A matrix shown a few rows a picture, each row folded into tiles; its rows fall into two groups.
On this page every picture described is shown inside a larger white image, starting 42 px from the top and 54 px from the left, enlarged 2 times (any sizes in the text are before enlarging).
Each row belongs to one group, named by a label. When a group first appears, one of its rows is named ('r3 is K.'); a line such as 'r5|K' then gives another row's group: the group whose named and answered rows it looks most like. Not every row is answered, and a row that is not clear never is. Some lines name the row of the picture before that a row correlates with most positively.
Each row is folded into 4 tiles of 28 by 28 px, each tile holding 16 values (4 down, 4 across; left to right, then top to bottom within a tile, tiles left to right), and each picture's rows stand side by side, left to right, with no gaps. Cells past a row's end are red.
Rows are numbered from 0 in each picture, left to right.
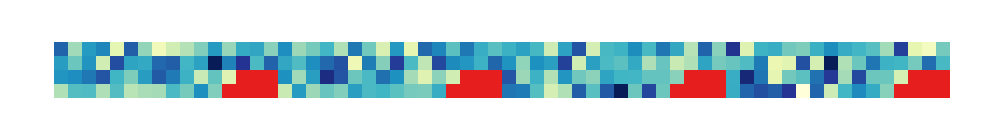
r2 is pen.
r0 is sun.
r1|sun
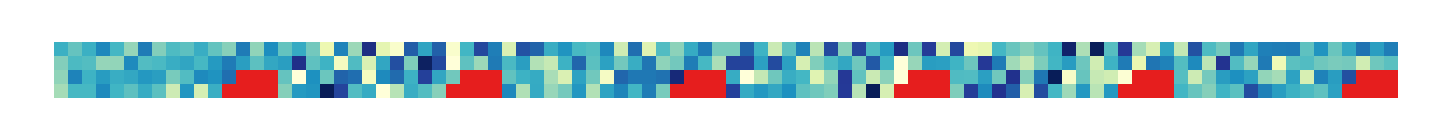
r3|pen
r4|sun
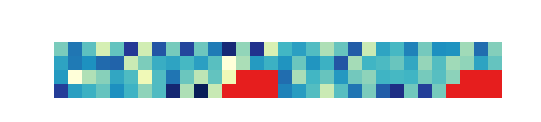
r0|pen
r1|pen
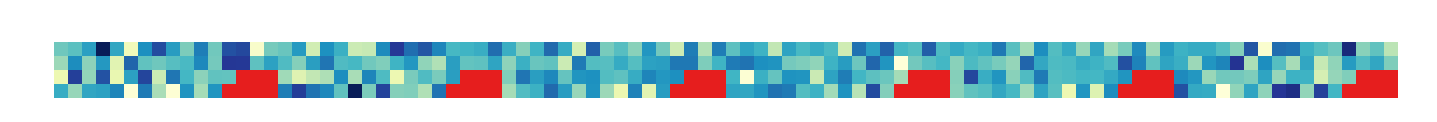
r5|pen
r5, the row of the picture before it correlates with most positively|1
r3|pen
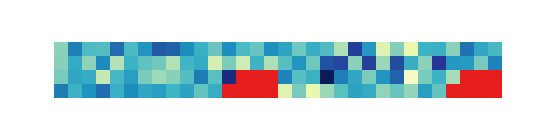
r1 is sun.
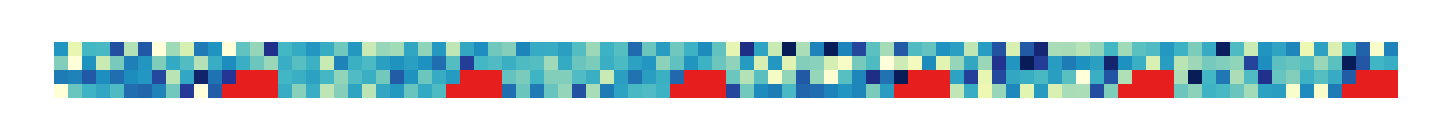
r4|sun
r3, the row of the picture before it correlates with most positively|0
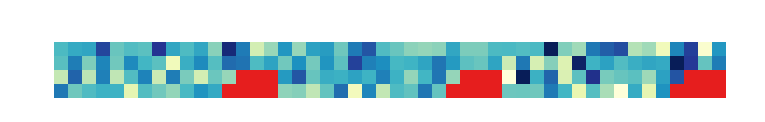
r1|sun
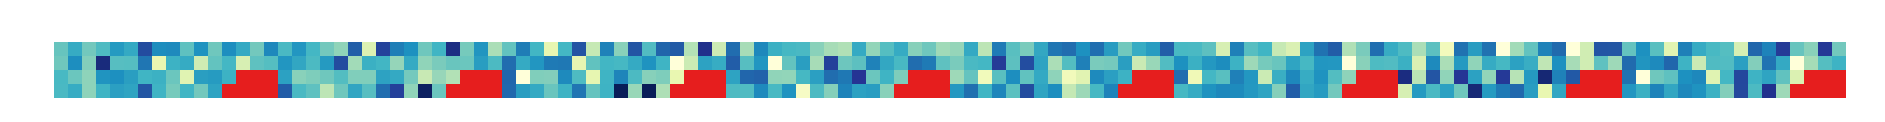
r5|pen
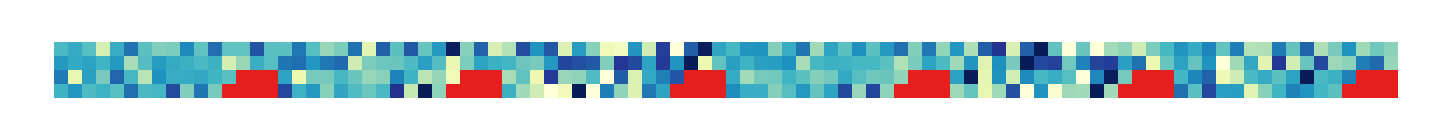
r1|pen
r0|pen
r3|pen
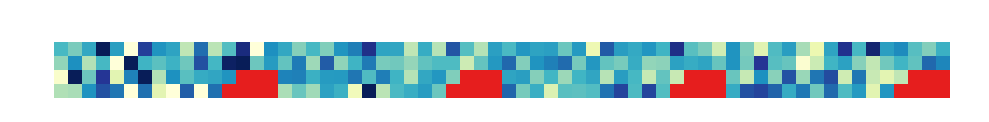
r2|pen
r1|sun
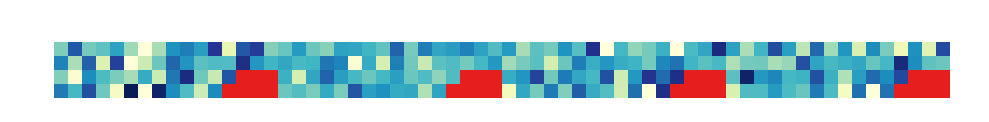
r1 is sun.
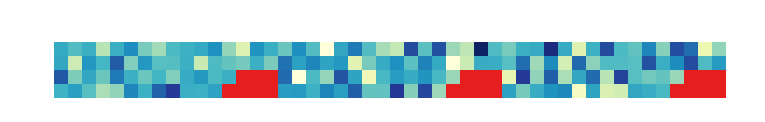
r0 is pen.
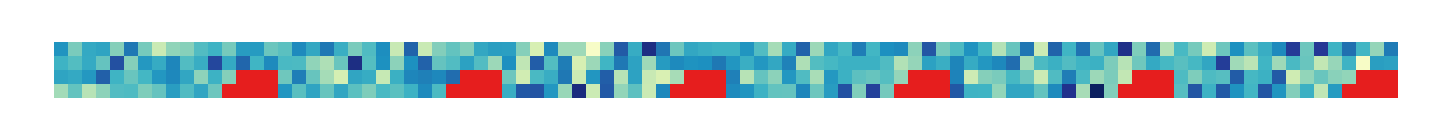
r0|sun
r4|pen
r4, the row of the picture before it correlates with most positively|1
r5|sun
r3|pen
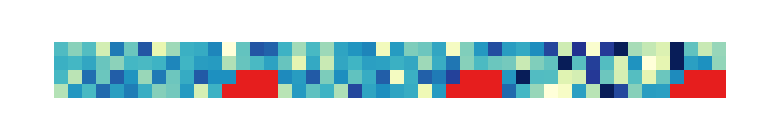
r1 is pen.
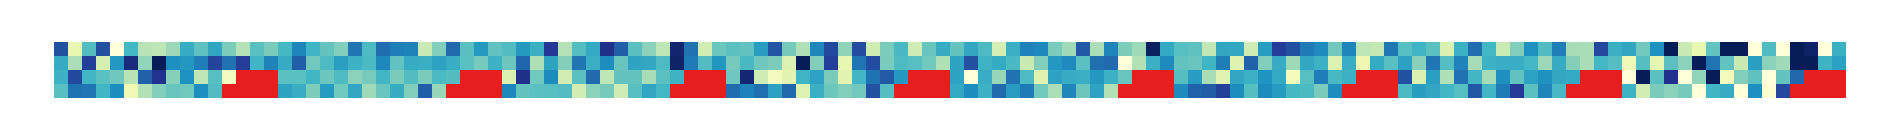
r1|pen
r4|pen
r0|sun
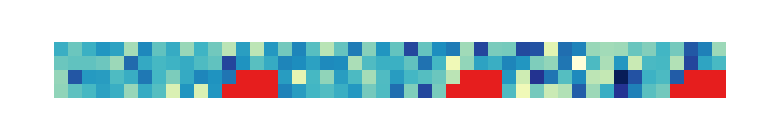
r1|pen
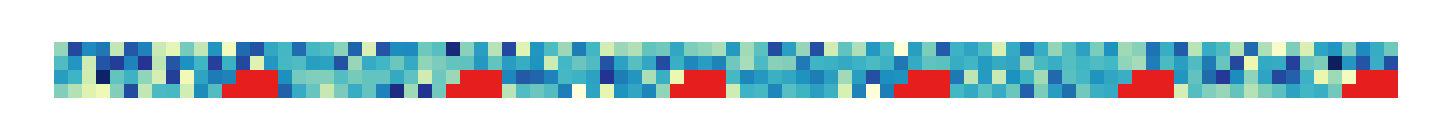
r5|sun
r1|pen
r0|sun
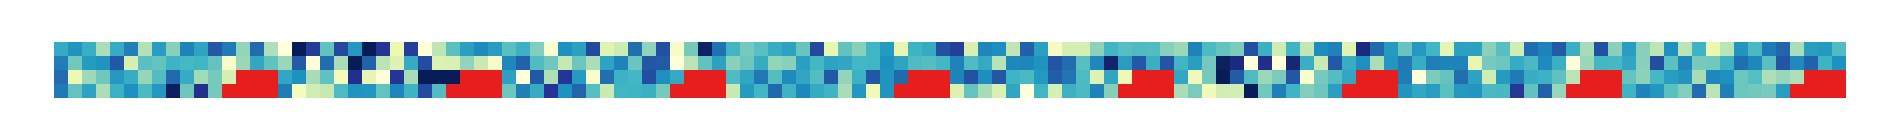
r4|sun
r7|sun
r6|pen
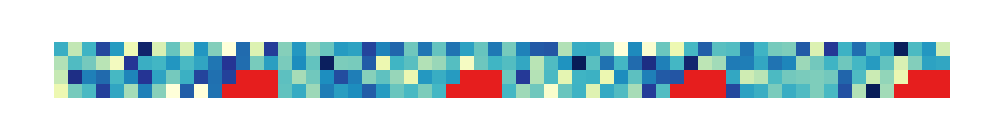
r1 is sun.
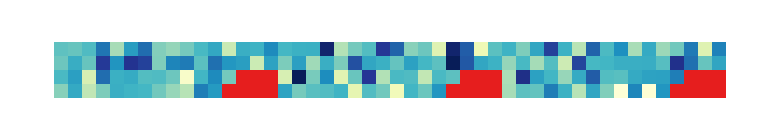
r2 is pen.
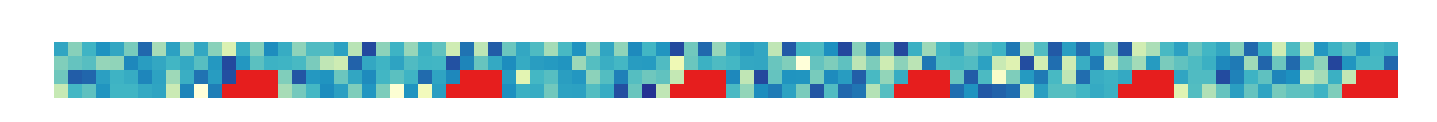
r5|sun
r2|pen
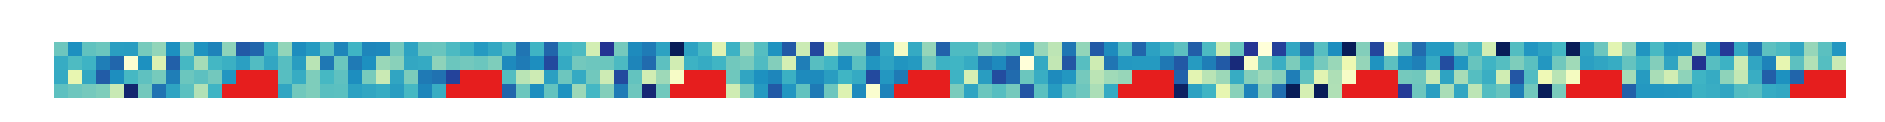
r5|pen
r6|pen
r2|pen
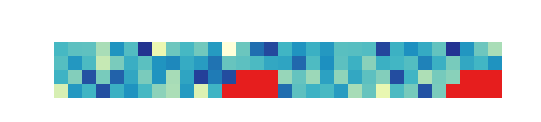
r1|pen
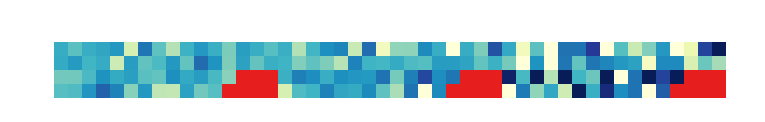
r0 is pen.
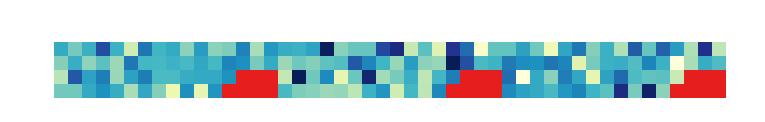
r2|pen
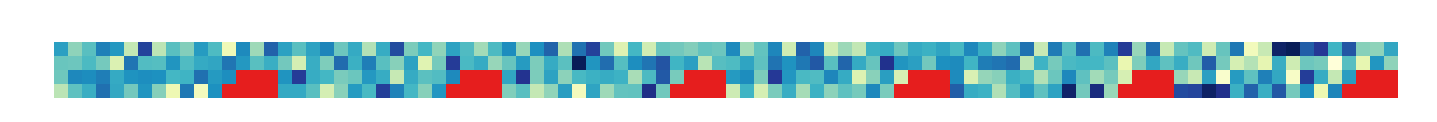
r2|sun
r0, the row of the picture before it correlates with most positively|0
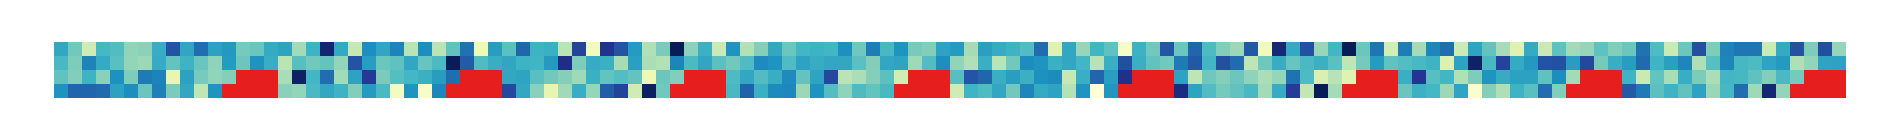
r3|sun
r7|pen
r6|sun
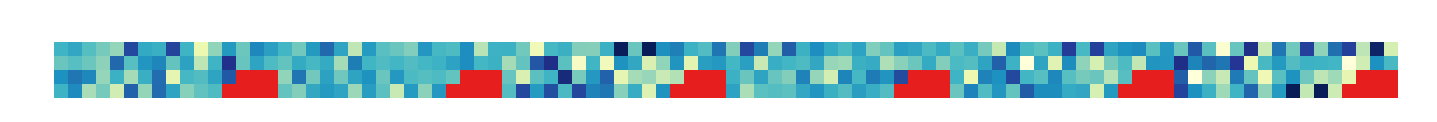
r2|sun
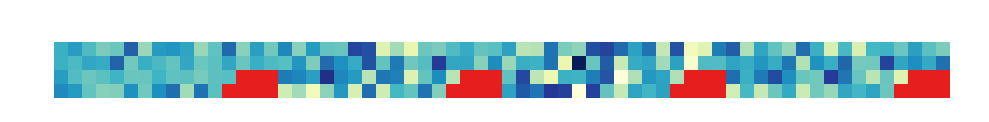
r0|pen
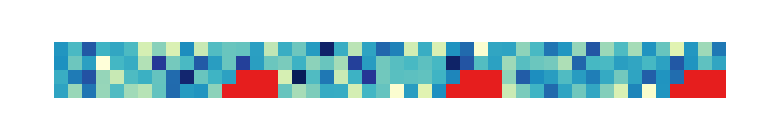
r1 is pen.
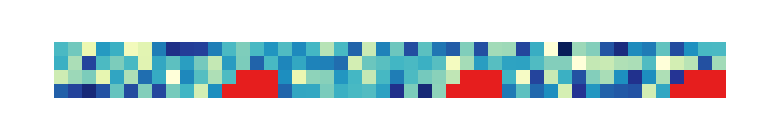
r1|pen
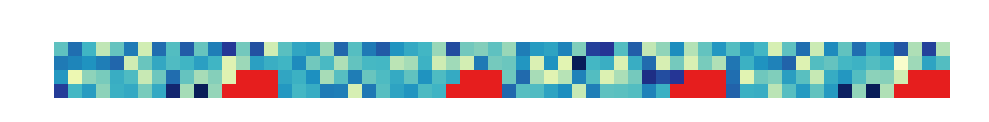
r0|pen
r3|pen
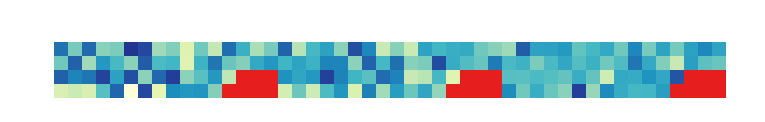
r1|sun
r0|sun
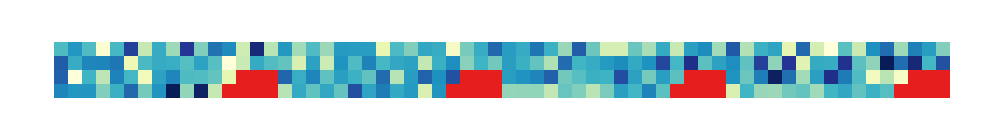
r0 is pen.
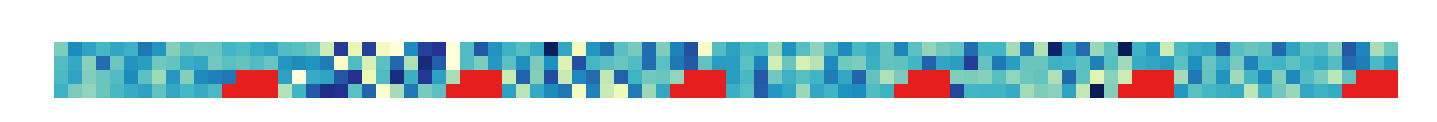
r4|pen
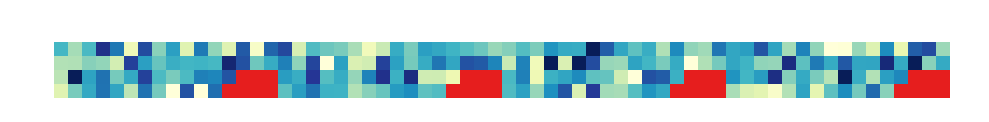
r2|sun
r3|sun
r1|sun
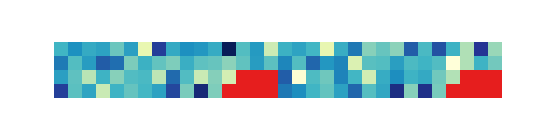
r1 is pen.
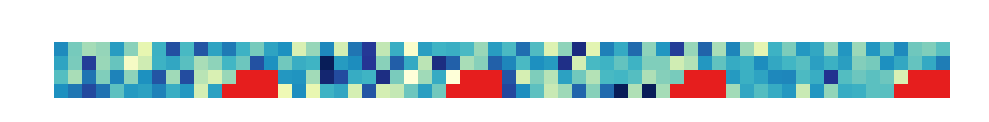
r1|sun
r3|sun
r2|pen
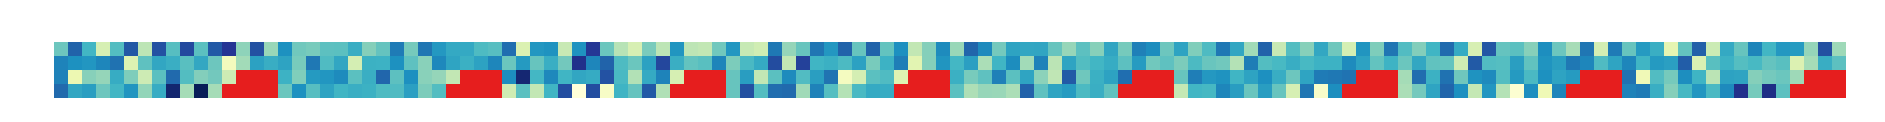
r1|sun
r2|sun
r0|pen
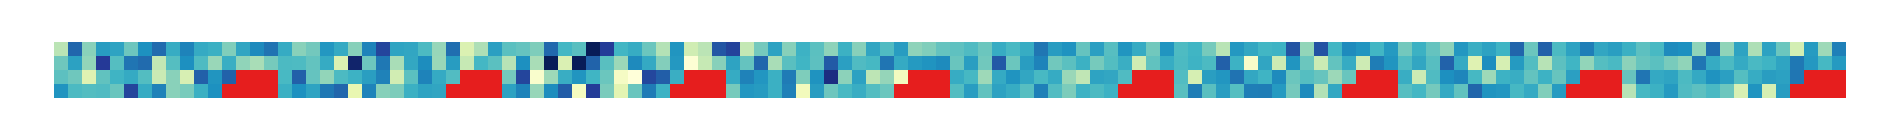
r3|sun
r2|sun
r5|sun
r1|sun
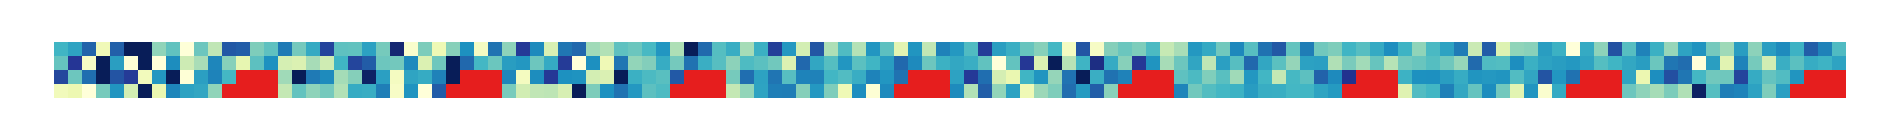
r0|sun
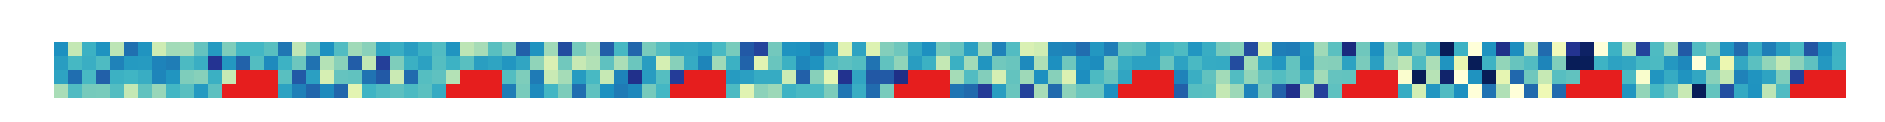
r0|sun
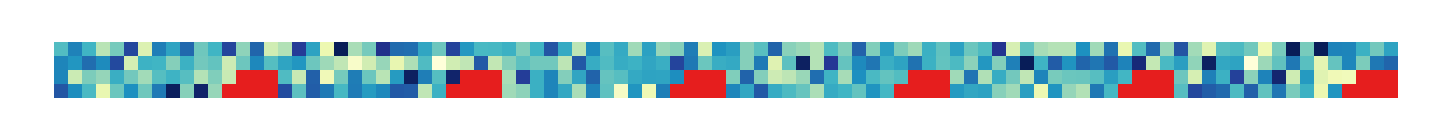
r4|sun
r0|pen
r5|sun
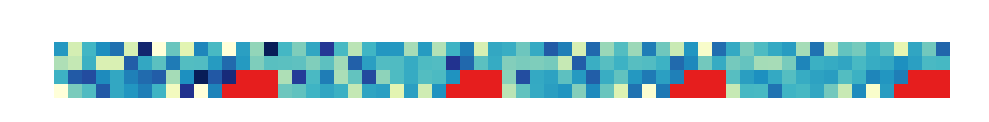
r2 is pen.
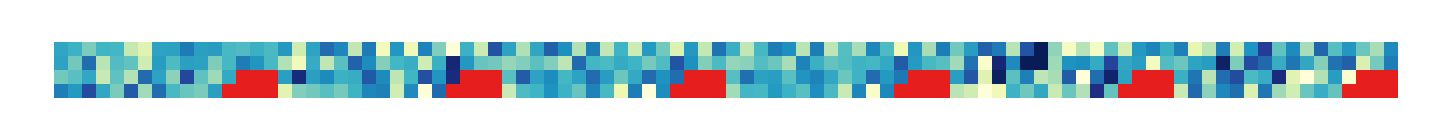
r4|sun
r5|sun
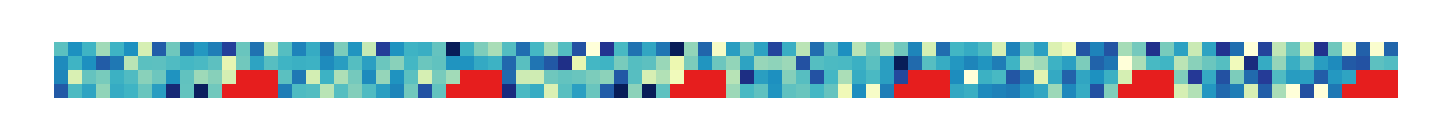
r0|pen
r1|pen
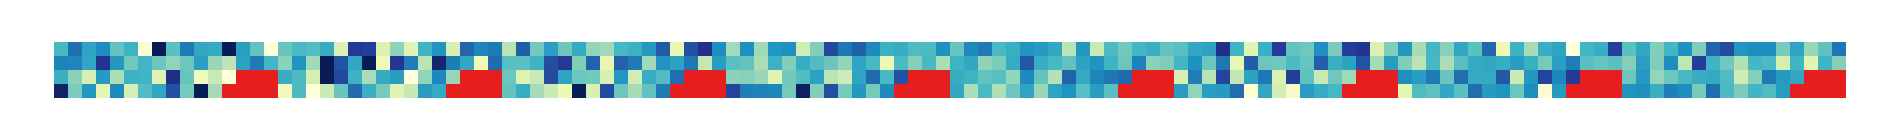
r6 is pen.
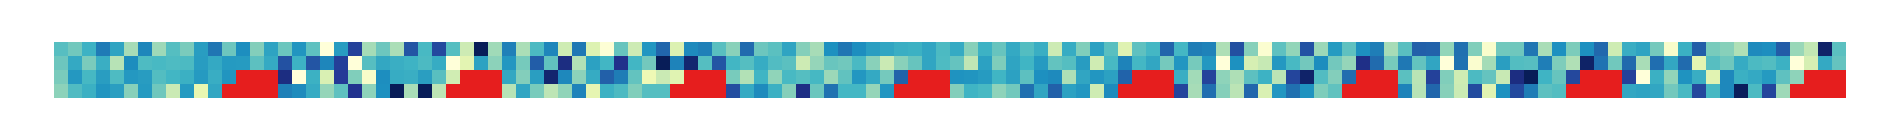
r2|sun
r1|pen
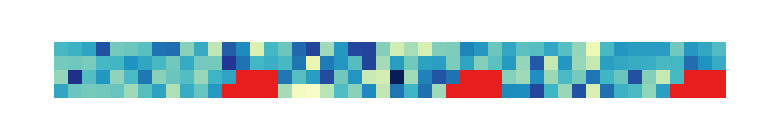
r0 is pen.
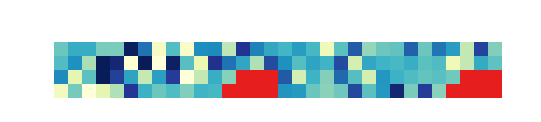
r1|pen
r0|sun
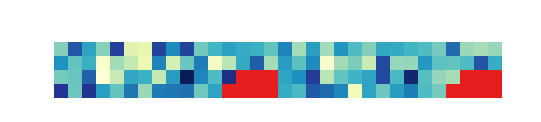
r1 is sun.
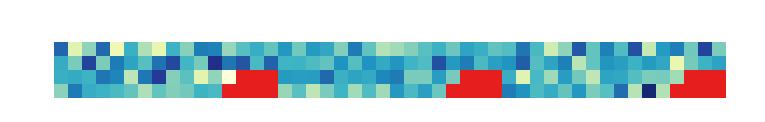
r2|pen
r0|sun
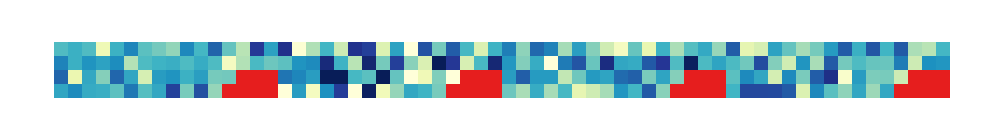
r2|sun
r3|sun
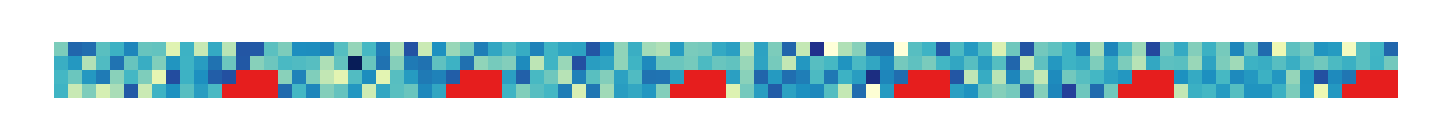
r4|pen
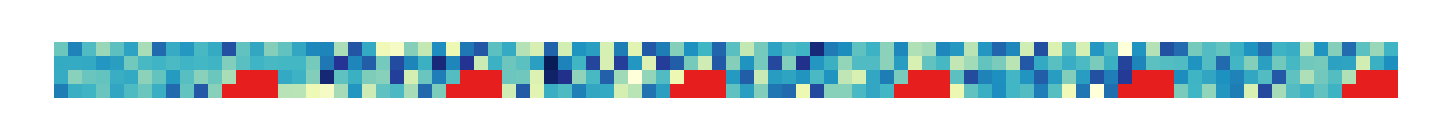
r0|pen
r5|sun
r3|sun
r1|sun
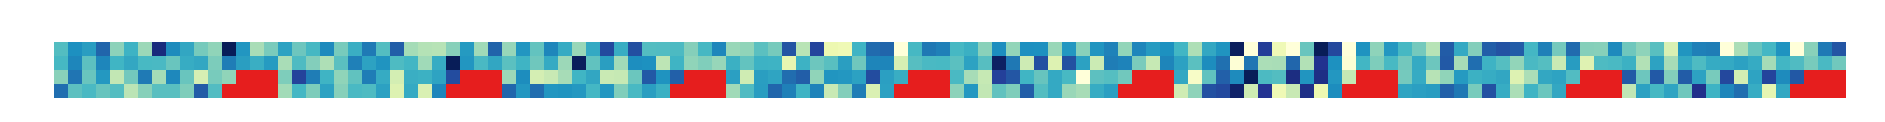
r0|pen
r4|sun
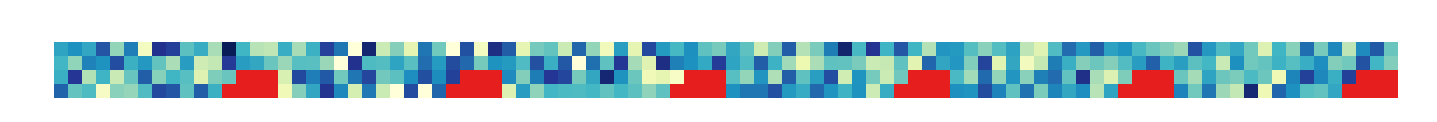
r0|pen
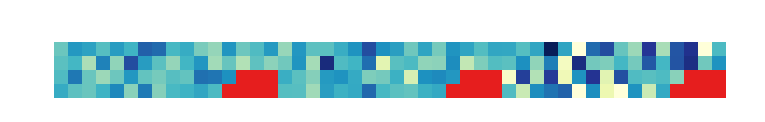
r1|sun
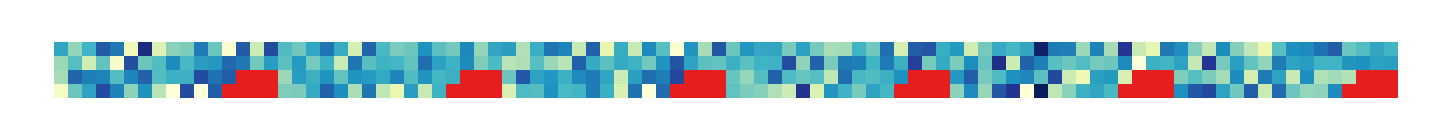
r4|sun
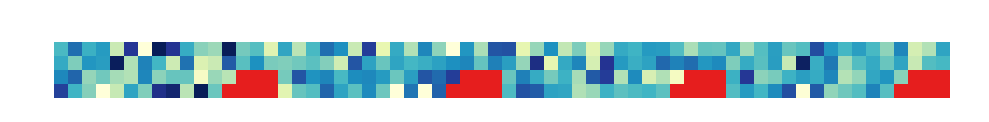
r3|sun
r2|sun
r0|pen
